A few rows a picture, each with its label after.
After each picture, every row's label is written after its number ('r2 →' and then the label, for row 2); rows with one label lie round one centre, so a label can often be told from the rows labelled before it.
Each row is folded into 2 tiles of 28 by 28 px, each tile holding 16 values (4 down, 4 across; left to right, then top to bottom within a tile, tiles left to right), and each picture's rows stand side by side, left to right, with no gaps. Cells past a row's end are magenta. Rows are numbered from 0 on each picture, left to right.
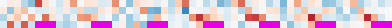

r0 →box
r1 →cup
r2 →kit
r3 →cup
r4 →cup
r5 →cup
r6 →cup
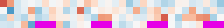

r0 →kit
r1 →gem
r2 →gem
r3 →cup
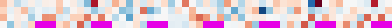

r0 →gem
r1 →box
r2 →kit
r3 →cup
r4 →kit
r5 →box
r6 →box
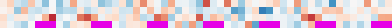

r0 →gem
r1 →cup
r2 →gem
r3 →box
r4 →kit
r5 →cup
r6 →gem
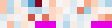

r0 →box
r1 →gem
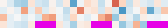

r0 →gem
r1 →gem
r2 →kit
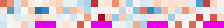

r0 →kit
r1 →box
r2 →kit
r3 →box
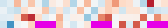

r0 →cup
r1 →gem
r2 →box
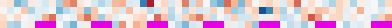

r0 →gem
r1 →cup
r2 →box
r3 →cup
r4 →kit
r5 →cup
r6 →gem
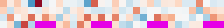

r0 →box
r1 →box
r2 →gem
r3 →gem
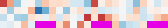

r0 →kit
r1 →box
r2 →gem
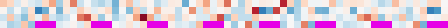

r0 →kit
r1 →cup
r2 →cup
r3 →gem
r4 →kit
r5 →kit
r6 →cup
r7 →kit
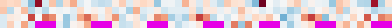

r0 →box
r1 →cup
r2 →gem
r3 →cup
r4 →box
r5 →cup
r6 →box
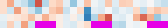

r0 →box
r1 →gem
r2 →cup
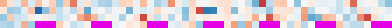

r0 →kit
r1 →cup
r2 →cup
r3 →kit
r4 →box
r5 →gem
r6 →cup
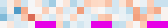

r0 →cup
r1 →gem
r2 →cup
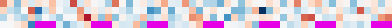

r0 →kit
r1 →cup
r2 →kit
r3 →cup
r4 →kit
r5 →cup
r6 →gem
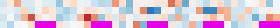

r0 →cup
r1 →cup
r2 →kit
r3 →kit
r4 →gem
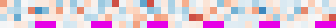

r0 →kit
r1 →gem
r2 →box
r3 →cup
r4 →kit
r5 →gem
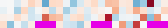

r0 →gem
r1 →gem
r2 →box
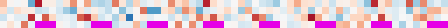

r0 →box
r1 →cup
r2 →kit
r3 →box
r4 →cup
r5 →cup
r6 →box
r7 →cup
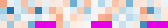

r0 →kit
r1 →gem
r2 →kit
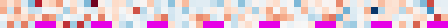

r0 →box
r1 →box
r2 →gem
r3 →cup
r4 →gem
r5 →gem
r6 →kit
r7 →box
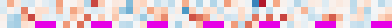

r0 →cup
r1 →box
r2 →gem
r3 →cup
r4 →box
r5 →gem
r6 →gem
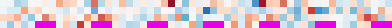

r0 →gem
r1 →box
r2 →gem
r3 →kit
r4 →box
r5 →kit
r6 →cup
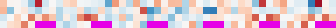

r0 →box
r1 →cup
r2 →kit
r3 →kit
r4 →box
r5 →box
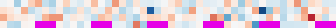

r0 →gem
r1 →gem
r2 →kit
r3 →gem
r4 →kit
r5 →cup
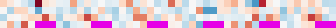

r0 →box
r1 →cup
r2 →cup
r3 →kit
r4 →box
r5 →cup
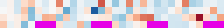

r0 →gem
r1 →kit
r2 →cup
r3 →cup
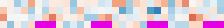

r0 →gem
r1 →gem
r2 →kit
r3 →cup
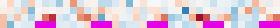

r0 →gem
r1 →cup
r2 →gem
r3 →cup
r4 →gem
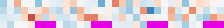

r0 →cup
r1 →cup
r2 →kit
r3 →gem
